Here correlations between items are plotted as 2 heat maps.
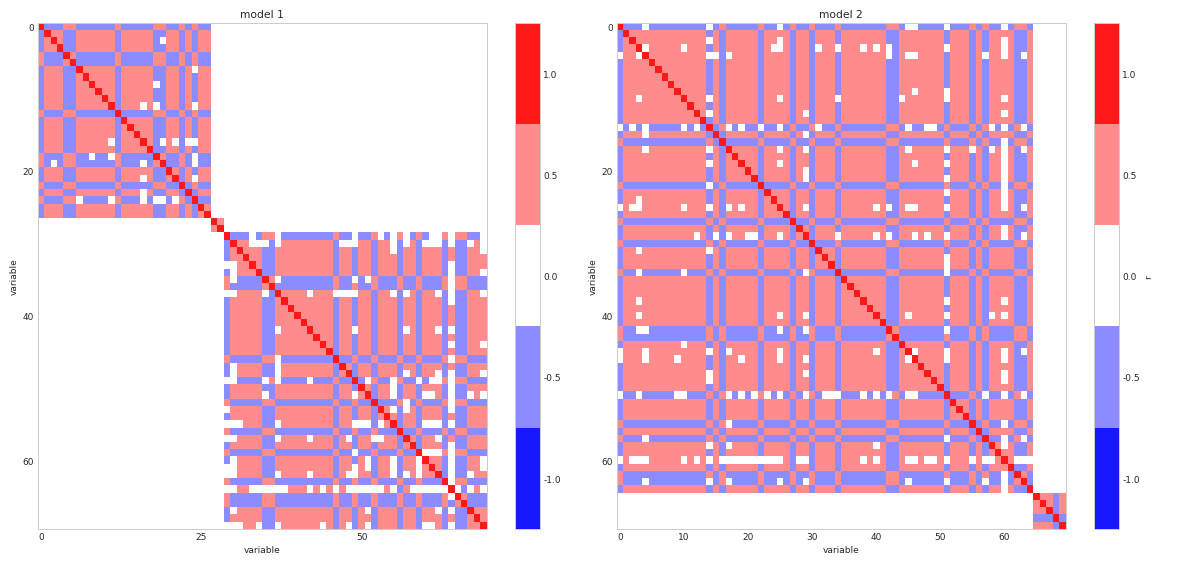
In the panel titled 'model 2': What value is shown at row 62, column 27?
0.5
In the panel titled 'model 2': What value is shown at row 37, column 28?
0.5
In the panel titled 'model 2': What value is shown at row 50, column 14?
-0.5
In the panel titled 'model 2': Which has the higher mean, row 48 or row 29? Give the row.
48
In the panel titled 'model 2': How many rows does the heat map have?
70
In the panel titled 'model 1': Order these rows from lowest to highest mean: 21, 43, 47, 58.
21, 47, 58, 43
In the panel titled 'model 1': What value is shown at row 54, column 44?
0.5
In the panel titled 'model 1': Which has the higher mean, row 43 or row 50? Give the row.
43
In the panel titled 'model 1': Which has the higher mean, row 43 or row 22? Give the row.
43
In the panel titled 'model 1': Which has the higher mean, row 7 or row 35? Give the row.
7
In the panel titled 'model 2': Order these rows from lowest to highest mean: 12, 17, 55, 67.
55, 67, 17, 12
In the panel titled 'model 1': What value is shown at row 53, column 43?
0.5
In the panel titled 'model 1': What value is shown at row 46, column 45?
-0.5
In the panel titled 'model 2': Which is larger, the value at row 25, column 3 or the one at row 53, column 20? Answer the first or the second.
the second
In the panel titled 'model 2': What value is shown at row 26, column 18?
0.5
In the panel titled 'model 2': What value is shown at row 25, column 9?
0.5
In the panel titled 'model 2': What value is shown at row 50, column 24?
0.5
